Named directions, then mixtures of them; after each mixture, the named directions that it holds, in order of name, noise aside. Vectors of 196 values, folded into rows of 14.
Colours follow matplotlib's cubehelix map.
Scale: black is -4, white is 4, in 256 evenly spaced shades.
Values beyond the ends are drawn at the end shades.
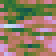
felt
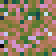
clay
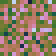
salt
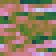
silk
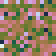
clay, salt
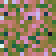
clay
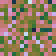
salt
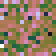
clay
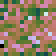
clay, silk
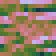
silk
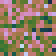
felt, salt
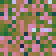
salt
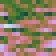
felt, silk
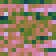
clay, silk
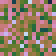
salt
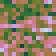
felt, salt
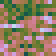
felt, salt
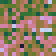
felt, salt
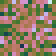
salt, silk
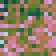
clay, felt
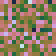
salt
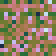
clay, salt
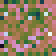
clay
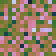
salt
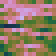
felt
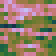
felt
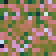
clay, salt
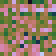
salt, silk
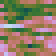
felt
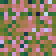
clay, salt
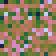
clay, salt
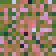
salt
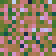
salt
